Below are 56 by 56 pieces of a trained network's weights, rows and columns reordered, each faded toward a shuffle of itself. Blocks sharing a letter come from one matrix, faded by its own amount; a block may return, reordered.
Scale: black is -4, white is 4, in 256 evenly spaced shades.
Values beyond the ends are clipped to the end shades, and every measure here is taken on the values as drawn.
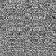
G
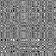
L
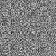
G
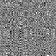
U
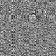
U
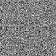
G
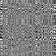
L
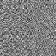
G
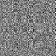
U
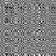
L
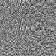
G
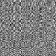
U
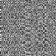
U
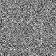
G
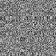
G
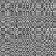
L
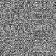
G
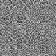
G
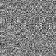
G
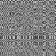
L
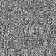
G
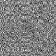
G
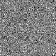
G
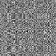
U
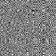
U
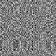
U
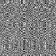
U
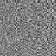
U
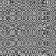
L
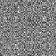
U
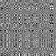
L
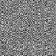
U
